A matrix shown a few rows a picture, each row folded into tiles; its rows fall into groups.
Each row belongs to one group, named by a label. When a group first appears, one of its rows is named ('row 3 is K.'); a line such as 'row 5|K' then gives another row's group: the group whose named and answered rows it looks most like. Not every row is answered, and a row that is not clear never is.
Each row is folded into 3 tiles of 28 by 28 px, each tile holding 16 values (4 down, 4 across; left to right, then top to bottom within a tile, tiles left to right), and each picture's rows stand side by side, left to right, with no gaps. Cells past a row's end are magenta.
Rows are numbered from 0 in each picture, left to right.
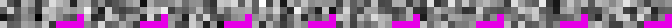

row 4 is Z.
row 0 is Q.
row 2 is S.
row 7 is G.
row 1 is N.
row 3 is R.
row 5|G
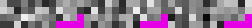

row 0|N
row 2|Q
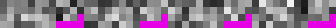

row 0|Z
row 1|N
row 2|N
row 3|G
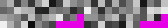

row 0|G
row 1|N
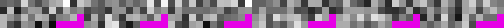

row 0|S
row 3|Z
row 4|Z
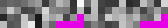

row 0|Q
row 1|Z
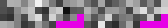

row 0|G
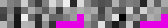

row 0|S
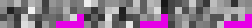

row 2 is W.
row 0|S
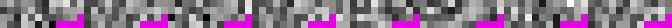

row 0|S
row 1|W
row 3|W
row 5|Q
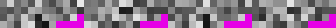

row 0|S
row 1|G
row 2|S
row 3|G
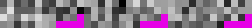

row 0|Z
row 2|N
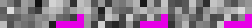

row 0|Q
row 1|N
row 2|W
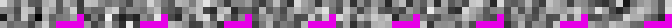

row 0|R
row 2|G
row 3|W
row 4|Z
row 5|Q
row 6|W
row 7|Q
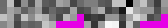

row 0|Z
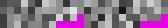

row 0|W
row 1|R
